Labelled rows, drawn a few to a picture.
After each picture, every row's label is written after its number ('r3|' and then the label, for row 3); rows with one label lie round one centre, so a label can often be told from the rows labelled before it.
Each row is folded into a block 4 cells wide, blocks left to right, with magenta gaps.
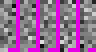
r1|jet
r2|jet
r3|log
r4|log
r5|log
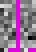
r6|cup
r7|cup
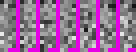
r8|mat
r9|log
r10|log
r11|jet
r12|cup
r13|mat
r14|mat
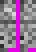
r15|log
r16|log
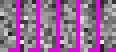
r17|jet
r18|log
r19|mat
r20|log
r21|mat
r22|log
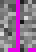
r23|mat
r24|log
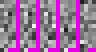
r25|cup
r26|cup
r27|cup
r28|cup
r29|log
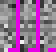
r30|mat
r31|log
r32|log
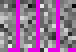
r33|mat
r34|mat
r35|cup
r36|jet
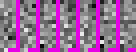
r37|cup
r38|jet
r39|log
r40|mat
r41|mat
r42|log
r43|log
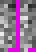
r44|mat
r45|mat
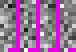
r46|mat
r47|cup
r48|mat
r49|cup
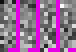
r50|log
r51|mat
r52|cup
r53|cup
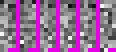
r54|mat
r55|log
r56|mat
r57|mat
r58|mat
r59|cup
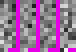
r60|mat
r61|jet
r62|jet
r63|cup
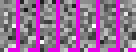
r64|cup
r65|jet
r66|log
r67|jet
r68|cup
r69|jet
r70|cup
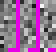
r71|log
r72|jet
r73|cup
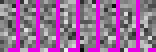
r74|jet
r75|jet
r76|jet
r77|cup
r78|log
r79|jet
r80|cup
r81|mat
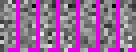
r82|log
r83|jet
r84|mat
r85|mat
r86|jet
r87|jet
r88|mat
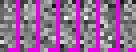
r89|log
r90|log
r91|jet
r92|log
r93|log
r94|mat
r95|log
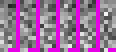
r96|mat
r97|jet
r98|mat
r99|mat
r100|mat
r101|cup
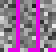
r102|mat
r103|jet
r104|cup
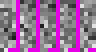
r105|cup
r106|mat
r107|mat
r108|mat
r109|cup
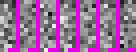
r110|mat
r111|jet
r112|cup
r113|mat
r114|jet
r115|mat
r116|log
